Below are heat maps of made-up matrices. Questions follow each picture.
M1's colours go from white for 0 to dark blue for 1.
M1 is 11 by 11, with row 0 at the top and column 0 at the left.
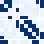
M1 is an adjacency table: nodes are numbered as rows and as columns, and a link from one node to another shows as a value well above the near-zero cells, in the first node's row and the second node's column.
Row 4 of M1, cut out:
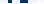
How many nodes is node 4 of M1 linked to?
3
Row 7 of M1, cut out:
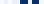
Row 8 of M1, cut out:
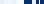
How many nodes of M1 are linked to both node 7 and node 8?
2
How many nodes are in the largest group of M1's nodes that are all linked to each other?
3
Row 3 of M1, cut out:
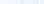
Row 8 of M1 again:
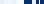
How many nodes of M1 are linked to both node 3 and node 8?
0
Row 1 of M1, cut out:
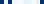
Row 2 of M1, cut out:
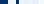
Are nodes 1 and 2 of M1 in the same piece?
yes
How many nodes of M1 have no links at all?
1
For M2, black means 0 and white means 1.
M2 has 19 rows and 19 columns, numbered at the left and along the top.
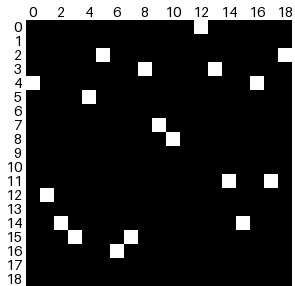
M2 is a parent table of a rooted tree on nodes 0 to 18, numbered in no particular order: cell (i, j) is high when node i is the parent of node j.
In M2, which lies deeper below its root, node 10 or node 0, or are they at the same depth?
the same depth
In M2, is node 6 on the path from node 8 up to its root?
no
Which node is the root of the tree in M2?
11
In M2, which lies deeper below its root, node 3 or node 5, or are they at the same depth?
the same depth
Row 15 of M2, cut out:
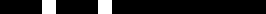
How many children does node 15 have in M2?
2
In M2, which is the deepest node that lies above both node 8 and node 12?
14
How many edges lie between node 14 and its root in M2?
1
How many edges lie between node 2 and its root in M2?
2
